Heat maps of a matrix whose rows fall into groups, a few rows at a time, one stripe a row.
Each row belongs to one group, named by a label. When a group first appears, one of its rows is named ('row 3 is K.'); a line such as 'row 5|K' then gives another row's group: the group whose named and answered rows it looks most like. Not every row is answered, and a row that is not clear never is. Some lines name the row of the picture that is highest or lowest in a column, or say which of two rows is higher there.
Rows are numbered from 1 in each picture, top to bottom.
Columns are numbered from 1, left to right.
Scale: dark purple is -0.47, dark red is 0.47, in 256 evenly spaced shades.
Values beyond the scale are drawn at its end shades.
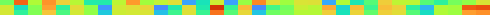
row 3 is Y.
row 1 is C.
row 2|Y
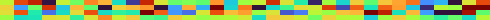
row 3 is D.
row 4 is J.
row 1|D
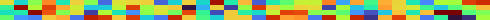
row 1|Y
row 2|C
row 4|J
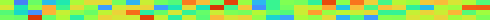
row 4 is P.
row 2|Y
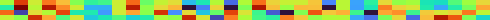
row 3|P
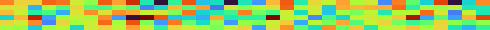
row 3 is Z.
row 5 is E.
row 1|E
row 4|D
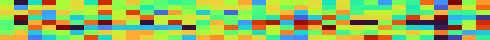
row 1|J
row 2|J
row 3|E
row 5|J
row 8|D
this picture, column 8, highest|5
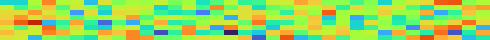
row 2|Y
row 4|C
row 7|E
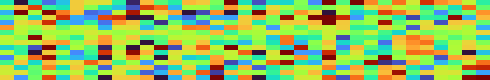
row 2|D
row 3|C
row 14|Y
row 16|Y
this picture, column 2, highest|3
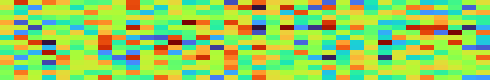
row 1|C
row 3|J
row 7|J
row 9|E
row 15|C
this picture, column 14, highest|5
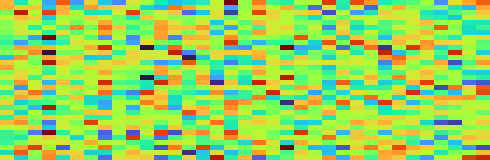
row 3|C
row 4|D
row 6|Z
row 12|C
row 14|Z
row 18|J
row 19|D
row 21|P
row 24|C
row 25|D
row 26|E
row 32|Y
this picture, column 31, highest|17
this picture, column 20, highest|19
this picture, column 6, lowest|1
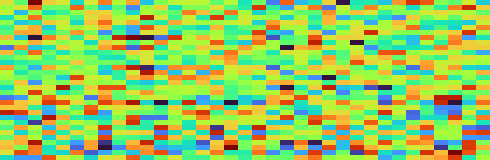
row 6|D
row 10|P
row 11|P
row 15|P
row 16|Z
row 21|E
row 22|D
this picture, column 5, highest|18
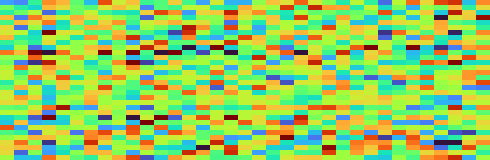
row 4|J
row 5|Z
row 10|D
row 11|E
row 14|C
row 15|Y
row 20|D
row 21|D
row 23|E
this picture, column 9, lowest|26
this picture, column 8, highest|11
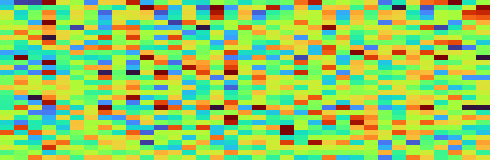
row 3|Y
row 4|Y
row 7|C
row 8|E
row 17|C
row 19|C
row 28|D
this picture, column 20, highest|2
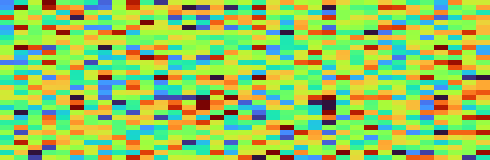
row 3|Z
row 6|C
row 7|P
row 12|P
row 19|Y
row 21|Z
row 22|Z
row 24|Y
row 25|Z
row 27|J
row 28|P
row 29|C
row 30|E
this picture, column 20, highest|31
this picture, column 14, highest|23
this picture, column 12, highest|16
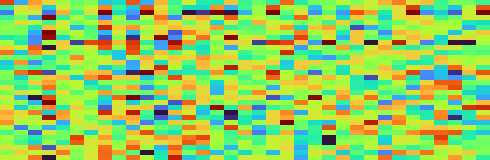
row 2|D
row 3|D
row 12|Z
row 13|P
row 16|J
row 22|Y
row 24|E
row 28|Z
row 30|E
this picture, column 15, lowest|3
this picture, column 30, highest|3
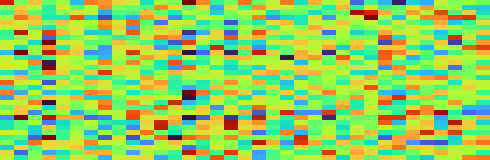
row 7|C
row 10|Y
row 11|C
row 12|P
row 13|E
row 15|J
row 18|D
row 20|C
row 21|E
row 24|C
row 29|J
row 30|C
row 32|Y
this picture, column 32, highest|23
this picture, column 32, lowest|29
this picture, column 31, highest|27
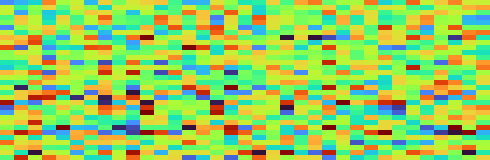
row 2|Y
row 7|Y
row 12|E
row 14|D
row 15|E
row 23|P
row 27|D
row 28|Z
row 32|C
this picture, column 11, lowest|21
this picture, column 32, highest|17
